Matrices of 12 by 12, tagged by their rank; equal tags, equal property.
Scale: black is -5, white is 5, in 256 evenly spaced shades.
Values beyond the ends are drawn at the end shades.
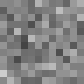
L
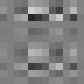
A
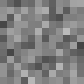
L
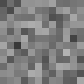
L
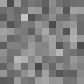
L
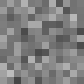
L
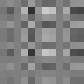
A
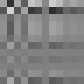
A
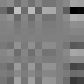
A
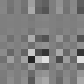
A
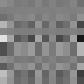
A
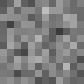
L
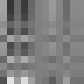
A
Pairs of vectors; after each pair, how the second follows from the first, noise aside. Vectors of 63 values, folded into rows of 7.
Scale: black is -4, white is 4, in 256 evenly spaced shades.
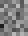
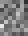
negated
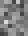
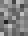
sign-scrambled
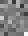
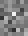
wrapped around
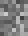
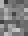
wrapped around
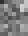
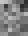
negated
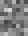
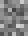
reversed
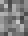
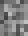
reversed
